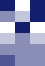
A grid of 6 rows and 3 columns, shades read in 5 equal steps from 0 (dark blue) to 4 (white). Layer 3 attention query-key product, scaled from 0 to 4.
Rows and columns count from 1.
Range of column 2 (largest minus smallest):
4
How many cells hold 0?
4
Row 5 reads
2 2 2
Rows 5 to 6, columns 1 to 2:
2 2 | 1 2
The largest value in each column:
4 4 4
